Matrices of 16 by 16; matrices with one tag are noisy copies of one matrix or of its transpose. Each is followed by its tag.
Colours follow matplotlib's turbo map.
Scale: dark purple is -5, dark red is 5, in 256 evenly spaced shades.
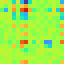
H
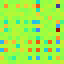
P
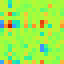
H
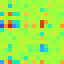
H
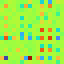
P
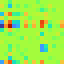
H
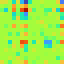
H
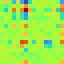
H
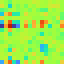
H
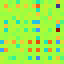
P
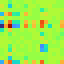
H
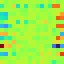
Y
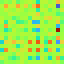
P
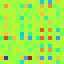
P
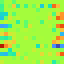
Y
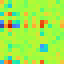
H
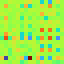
P
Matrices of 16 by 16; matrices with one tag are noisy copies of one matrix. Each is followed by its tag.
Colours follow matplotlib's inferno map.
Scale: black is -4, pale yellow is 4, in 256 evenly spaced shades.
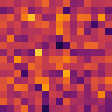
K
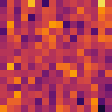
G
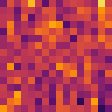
G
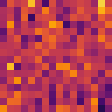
G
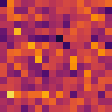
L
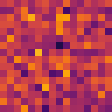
K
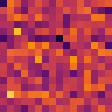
L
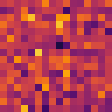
K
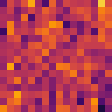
G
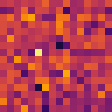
K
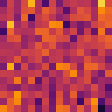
G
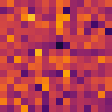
K
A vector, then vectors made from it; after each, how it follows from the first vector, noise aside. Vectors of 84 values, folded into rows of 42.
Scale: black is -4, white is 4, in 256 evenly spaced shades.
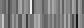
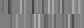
partly zeroed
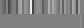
partly zeroed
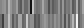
negated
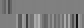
partly zeroed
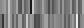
negated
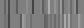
partly zeroed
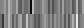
negated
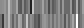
negated
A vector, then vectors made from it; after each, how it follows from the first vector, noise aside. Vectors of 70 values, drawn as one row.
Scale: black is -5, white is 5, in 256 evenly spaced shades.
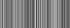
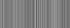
shrunk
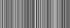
copied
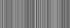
shrunk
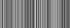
copied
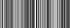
scaled up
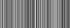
copied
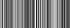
scaled up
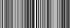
scaled up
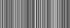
copied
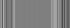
partly zeroed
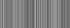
shrunk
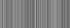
shrunk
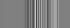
partly zeroed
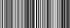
scaled up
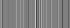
partly zeroed
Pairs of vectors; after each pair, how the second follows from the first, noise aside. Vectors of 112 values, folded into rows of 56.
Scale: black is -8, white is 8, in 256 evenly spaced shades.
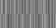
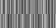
scaled up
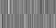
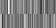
scaled up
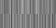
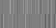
partly zeroed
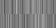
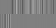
partly zeroed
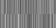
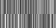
scaled up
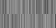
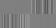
partly zeroed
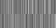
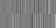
partly zeroed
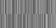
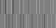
partly zeroed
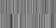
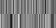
scaled up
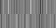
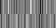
scaled up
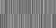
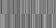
shuffled
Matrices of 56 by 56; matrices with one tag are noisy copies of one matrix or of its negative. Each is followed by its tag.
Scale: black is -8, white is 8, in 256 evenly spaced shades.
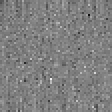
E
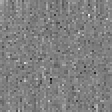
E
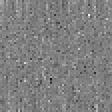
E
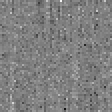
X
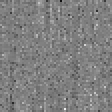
X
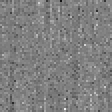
X
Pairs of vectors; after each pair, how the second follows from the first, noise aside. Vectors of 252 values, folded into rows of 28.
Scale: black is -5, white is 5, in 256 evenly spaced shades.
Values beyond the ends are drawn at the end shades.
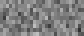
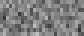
copied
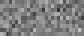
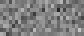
copied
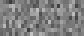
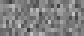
copied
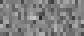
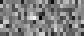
scaled up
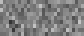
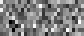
scaled up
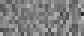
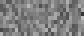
copied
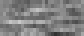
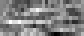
scaled up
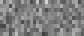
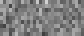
copied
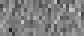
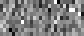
scaled up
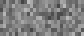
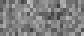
copied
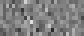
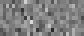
copied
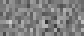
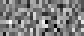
scaled up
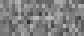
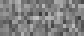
copied
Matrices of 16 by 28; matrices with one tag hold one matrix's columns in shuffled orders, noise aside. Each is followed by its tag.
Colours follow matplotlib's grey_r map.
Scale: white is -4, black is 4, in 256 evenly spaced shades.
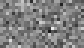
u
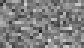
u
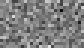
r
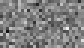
u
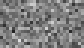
u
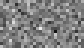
u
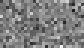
r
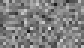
u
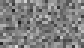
r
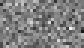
u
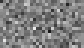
u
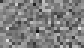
u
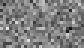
u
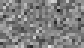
r
